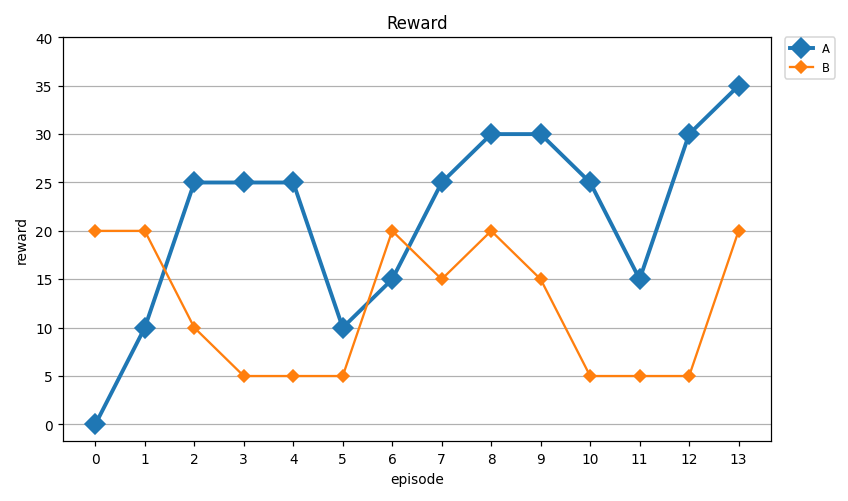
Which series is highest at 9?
A
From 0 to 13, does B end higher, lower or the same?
the same
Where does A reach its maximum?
13
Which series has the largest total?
A
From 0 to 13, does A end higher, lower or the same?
higher
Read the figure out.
Title: Reward
x-axis: episode, ticks 0 1 2 3 4 5 6 7 8 9 10 11 12 13
y-axis: reward, ticks 0 5 10 15 20 25 30 35 40
Legend: A, B
Values:
A: 0 10 25 25 25 10 15 25 30 30 25 15 30 35
B: 20 20 10 5 5 5 20 15 20 15 5 5 5 20
